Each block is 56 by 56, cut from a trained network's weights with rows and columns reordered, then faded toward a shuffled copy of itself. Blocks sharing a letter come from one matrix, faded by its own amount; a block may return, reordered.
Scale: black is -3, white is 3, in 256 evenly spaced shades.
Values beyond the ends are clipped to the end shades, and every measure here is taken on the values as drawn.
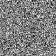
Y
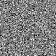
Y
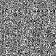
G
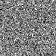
Y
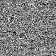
Y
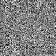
G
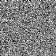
Y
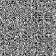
G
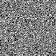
Y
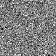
Y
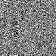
Y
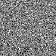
Y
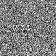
Y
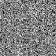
G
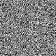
G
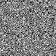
Y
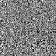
G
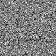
Y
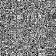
G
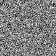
Y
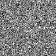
Y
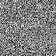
Y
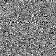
Y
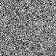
Y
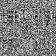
G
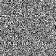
Y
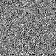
Y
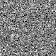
Y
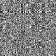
G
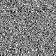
Y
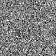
Y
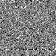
Y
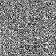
G
